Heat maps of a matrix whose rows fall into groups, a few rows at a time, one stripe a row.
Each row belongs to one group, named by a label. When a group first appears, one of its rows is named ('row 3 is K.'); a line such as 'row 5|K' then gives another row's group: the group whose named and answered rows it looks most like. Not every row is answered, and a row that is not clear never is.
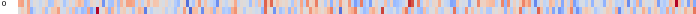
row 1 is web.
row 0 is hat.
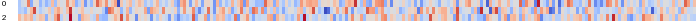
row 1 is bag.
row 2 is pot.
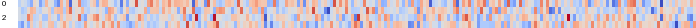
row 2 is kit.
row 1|bag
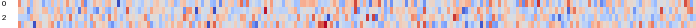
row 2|bag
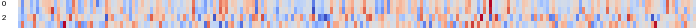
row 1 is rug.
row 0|rug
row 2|bag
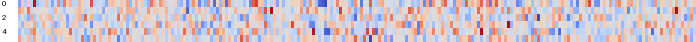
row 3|rug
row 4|bag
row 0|bag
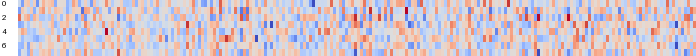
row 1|web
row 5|rug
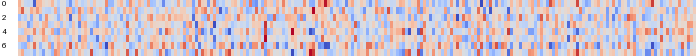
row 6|bag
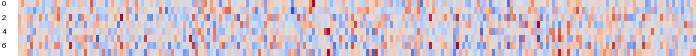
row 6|pot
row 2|pot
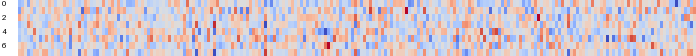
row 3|kit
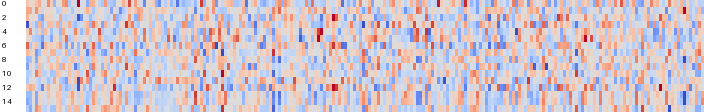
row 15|kit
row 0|pot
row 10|kit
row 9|web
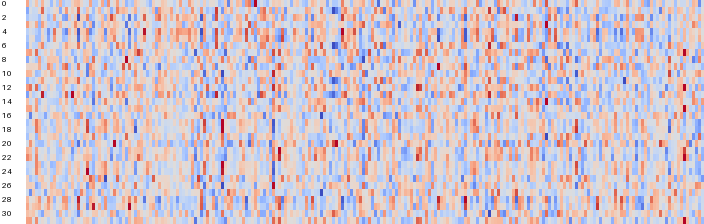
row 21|hat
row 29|pot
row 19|web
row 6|bag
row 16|rug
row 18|kit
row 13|bag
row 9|pot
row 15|hat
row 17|kit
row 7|hat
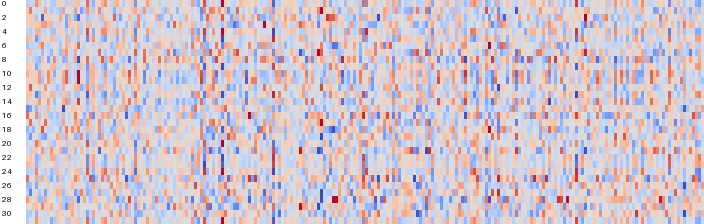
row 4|kit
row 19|rug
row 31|kit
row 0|kit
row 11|pot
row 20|kit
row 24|kit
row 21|rug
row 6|bag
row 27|rug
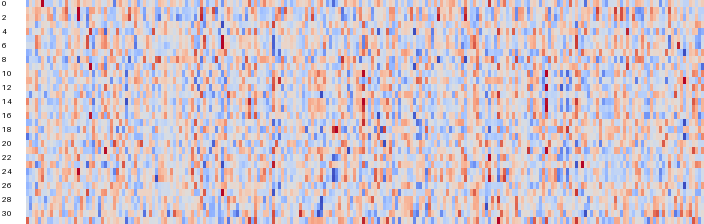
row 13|rug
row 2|pot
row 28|rug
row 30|rug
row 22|bag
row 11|hat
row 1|pot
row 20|bag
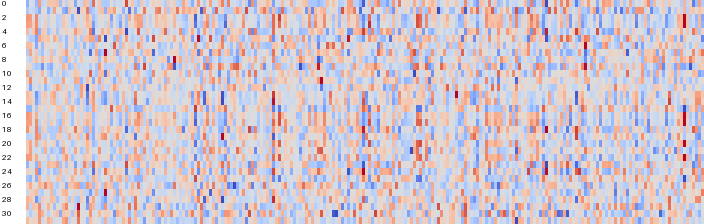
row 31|pot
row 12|rug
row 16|hat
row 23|web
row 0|web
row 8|rug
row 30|bag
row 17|hat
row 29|pot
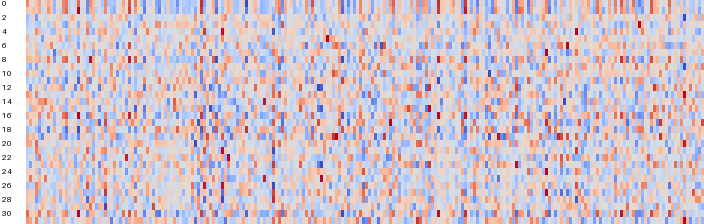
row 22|web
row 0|pot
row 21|kit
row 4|kit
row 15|rug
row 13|hat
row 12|rug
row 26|kit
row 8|pot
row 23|rug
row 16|pot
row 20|hat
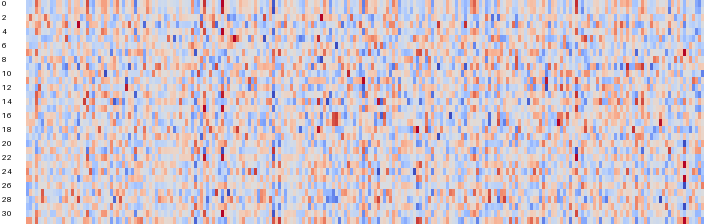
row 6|bag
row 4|kit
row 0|kit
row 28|bag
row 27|bag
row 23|hat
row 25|hat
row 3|pot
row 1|kit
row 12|web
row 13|kit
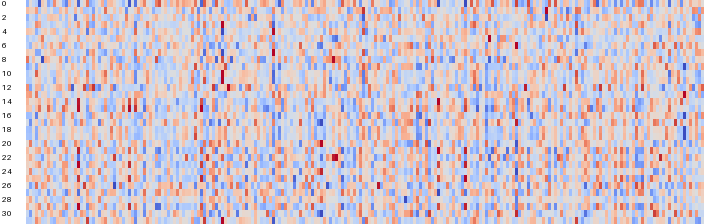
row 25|pot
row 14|pot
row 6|rug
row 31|kit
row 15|pot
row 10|kit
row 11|kit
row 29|pot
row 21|pot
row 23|pot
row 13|hat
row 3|kit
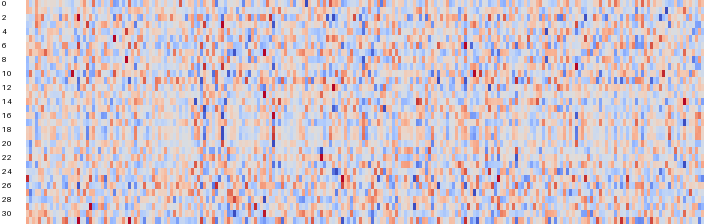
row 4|web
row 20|kit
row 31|pot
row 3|kit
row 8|web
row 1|hat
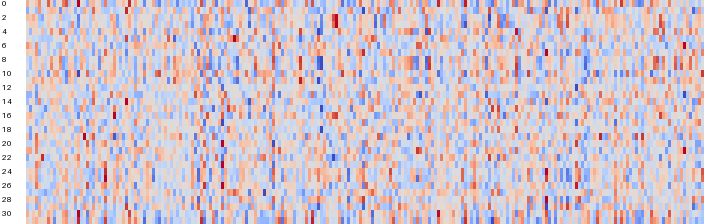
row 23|kit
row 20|kit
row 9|rug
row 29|web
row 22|bag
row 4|rug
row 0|pot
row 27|rug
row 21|hat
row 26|kit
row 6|hat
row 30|pot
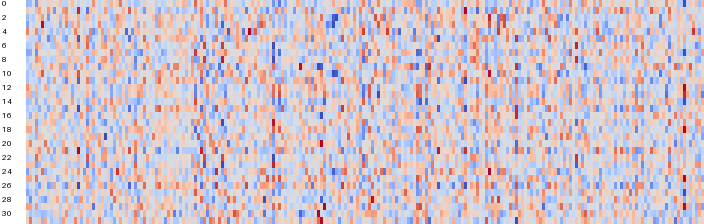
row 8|kit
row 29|hat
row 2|bag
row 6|kit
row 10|bag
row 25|hat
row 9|rug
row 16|rug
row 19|web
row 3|bag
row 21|pot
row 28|rug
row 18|hat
